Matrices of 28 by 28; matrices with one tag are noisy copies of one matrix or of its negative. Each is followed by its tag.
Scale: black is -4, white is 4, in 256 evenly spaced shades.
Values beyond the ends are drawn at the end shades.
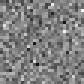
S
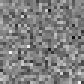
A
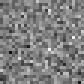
A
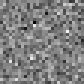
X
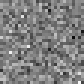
A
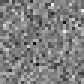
S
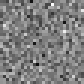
S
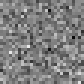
A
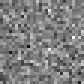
A
